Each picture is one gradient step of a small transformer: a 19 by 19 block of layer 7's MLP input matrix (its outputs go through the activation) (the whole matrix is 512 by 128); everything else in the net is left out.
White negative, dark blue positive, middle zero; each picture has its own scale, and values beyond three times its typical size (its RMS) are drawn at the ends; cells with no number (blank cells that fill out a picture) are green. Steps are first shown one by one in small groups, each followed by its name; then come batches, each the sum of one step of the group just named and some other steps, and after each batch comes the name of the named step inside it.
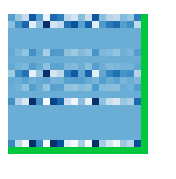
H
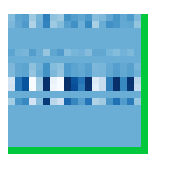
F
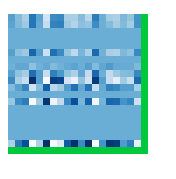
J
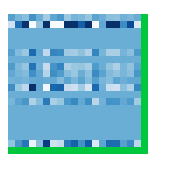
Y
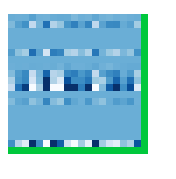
F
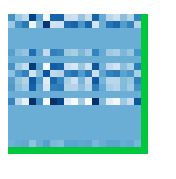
Y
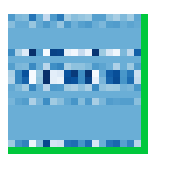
J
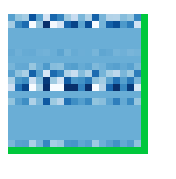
F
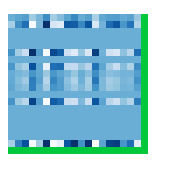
Y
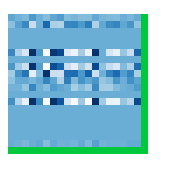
F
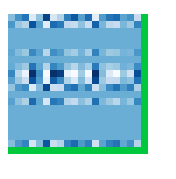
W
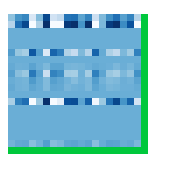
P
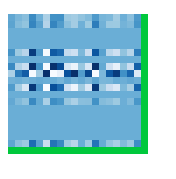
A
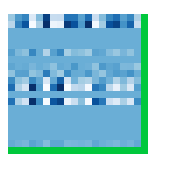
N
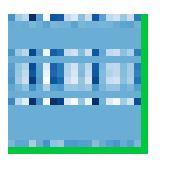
W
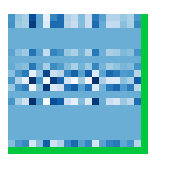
W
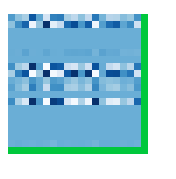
P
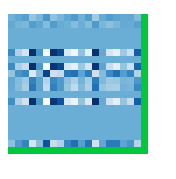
A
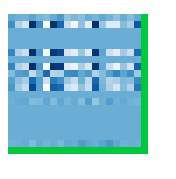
A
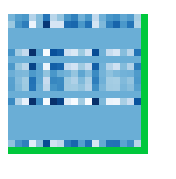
P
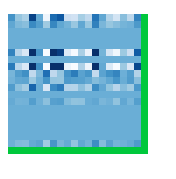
A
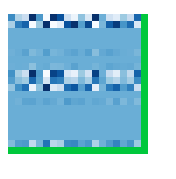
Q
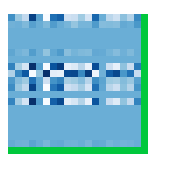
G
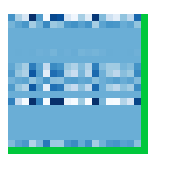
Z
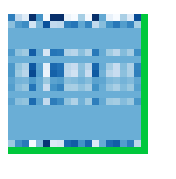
Q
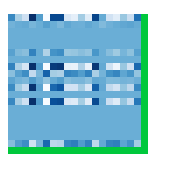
G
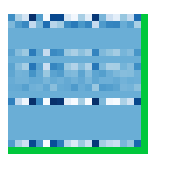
Z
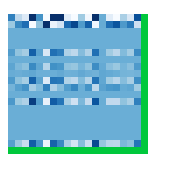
Q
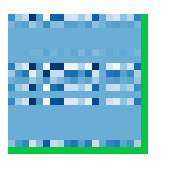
G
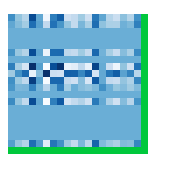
G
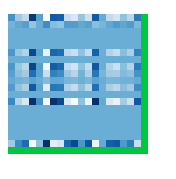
Z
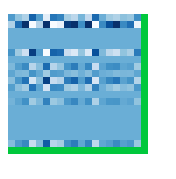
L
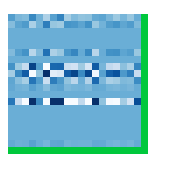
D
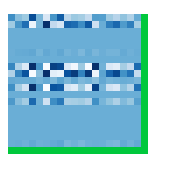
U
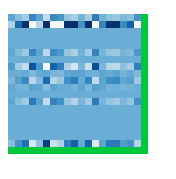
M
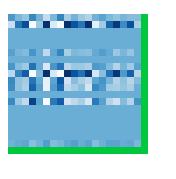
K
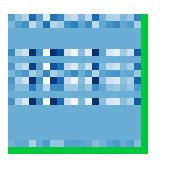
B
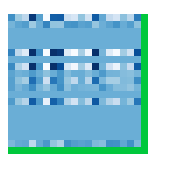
B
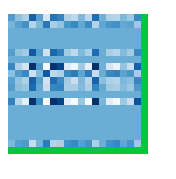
B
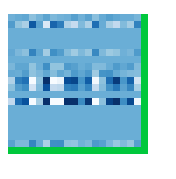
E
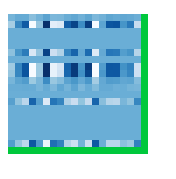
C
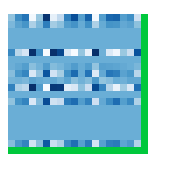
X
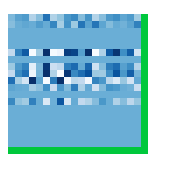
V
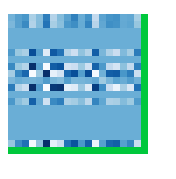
X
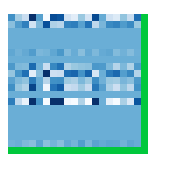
C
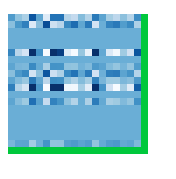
X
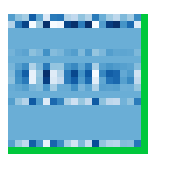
C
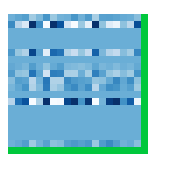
E
